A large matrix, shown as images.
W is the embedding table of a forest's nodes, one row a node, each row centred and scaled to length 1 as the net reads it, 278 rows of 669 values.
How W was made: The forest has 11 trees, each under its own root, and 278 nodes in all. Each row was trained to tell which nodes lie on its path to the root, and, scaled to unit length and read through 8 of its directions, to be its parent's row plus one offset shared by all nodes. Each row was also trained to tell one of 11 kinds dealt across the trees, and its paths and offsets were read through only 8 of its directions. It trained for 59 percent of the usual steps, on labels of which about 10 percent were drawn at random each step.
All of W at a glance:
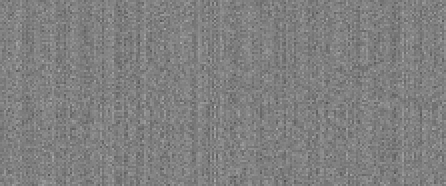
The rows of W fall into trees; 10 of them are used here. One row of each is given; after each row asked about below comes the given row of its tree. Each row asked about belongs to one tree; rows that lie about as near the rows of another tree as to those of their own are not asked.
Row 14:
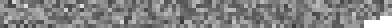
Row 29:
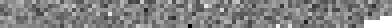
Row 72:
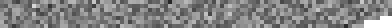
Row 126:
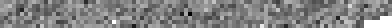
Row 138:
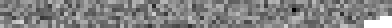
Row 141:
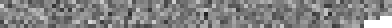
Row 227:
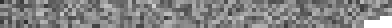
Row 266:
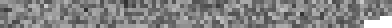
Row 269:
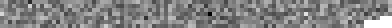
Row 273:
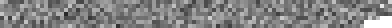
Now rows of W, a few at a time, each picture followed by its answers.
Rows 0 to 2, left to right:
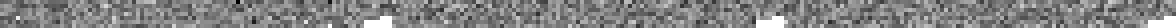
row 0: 126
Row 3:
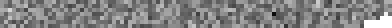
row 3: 141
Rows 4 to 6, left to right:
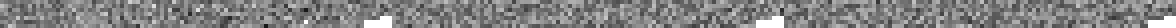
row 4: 126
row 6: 126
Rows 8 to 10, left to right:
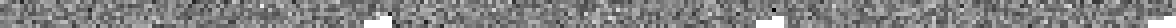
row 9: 273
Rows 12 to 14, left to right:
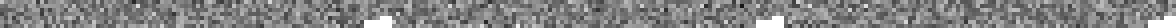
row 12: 29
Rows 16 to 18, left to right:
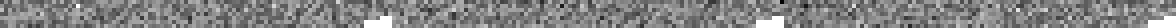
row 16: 14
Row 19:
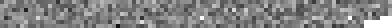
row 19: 141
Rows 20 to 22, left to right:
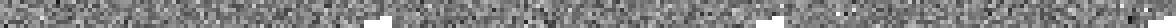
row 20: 141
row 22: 29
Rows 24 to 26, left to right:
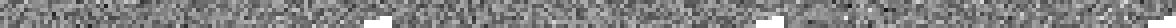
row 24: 273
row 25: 273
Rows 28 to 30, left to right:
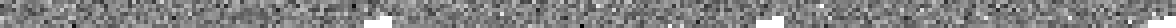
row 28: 29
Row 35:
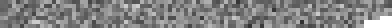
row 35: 29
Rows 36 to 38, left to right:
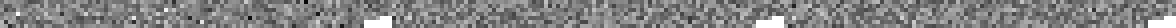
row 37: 141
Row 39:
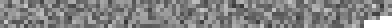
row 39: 141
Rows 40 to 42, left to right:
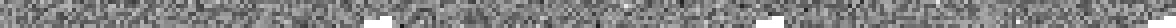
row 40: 266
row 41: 266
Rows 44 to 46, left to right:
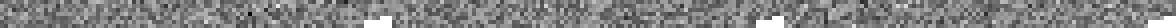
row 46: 266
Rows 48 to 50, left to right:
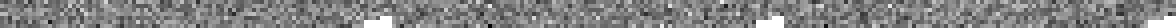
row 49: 29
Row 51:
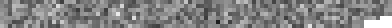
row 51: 266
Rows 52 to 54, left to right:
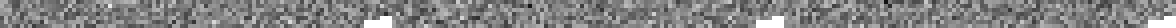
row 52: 141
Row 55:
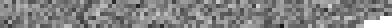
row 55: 72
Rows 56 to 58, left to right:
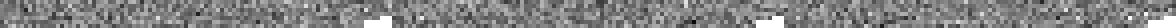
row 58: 273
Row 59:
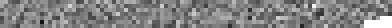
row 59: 273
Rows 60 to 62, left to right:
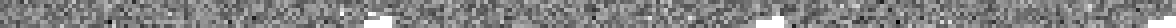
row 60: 273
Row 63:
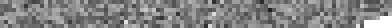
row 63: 266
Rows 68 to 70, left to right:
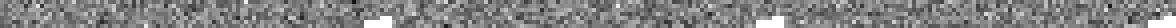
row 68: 273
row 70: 138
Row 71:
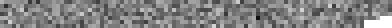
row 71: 29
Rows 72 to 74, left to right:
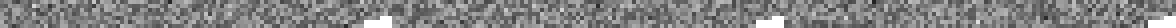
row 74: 273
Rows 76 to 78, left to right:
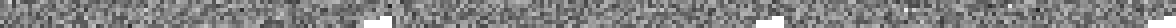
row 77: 141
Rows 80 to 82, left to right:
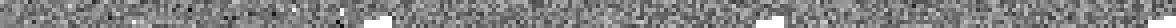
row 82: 29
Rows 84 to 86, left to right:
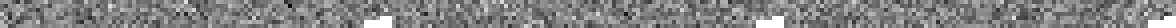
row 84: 266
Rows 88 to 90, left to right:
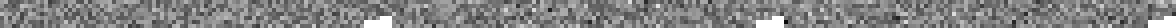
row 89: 266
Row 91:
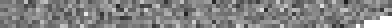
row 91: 273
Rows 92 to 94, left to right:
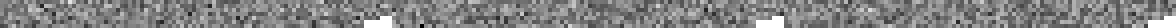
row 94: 14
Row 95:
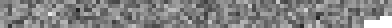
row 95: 266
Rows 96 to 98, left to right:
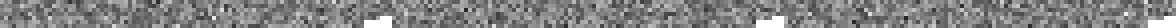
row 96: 138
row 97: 273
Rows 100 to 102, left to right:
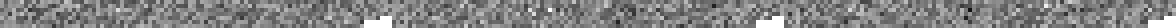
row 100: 266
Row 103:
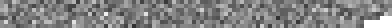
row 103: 126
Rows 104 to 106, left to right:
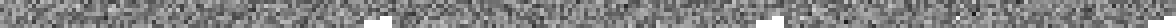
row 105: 138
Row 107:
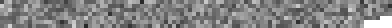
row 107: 126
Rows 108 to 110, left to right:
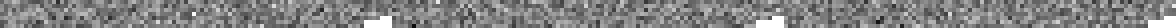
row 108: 14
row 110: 29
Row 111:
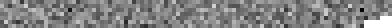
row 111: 141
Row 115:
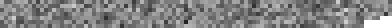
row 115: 273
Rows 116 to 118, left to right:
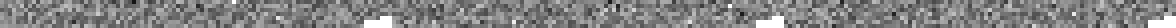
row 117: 138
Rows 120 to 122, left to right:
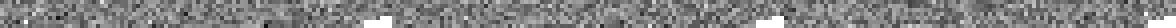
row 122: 266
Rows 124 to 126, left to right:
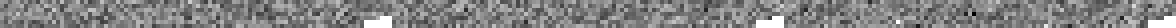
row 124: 273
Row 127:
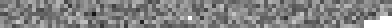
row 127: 138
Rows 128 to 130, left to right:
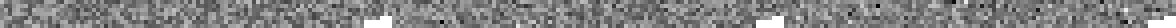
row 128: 266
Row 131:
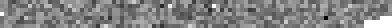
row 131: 269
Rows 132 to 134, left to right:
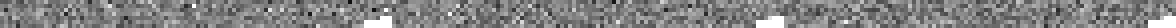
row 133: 29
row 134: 29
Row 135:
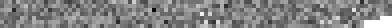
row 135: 138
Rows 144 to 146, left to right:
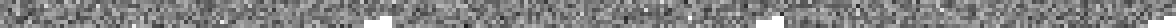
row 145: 29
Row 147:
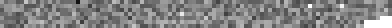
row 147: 29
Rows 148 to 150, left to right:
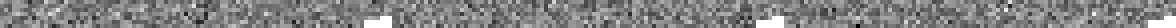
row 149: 29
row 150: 138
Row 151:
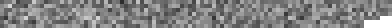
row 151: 126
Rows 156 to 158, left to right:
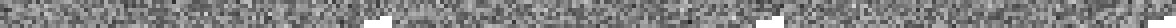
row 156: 266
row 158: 126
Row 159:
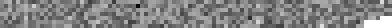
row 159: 72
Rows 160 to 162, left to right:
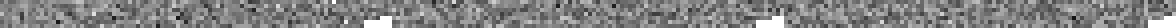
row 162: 266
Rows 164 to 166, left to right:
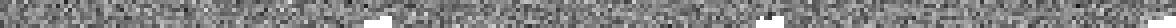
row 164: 273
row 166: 266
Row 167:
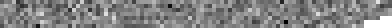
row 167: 126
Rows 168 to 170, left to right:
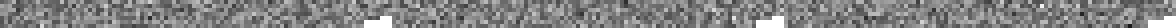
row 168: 126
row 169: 141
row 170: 72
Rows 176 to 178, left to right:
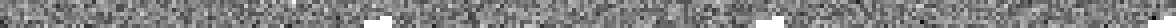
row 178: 138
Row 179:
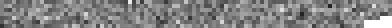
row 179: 227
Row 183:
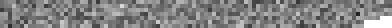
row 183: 266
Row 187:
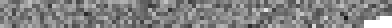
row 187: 138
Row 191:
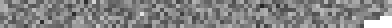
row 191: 126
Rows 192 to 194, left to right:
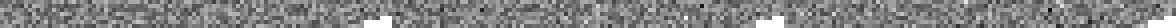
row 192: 141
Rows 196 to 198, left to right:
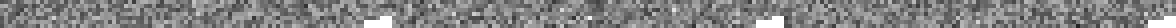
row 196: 126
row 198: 273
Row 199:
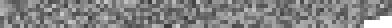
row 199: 126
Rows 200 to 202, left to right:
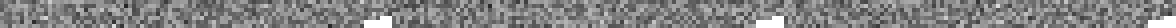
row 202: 141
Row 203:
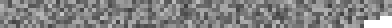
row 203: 141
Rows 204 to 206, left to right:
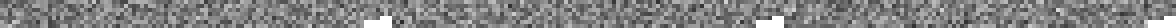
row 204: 227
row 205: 141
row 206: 126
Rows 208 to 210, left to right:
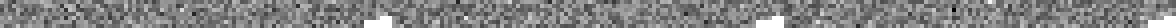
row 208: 29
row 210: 29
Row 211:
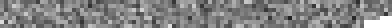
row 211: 266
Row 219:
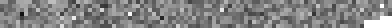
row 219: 29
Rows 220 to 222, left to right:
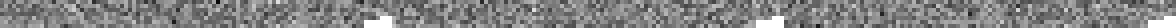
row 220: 138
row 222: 273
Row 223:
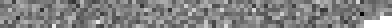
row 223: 29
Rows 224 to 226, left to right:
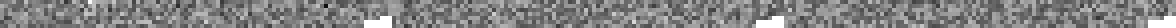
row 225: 126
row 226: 266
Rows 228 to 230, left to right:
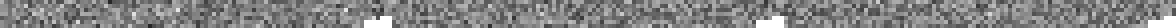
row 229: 273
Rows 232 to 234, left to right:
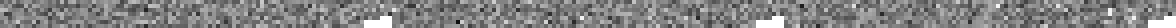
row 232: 141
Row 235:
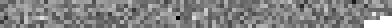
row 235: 273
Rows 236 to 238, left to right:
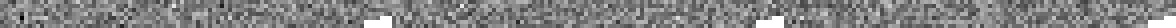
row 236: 273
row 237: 141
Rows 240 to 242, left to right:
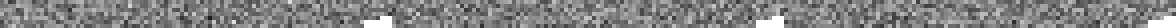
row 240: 141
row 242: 273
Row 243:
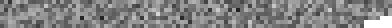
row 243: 14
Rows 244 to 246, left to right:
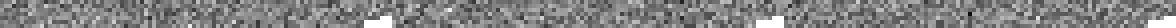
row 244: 126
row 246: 273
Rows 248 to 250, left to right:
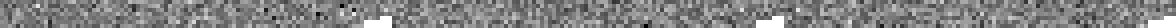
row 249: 126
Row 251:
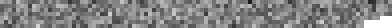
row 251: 29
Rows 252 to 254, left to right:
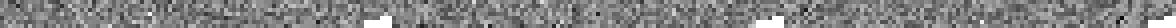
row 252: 126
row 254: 126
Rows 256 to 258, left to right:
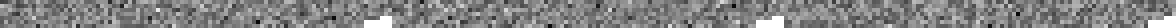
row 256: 126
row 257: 266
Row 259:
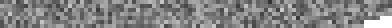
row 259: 141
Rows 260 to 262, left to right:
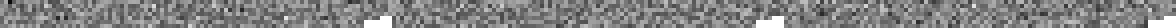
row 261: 141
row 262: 29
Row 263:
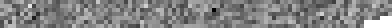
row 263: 126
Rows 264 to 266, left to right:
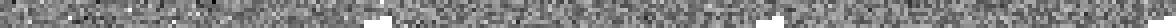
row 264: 266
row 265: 141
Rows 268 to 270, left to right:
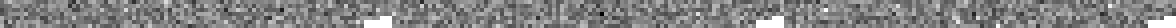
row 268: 29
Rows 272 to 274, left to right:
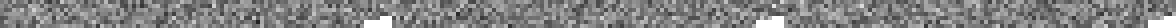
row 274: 266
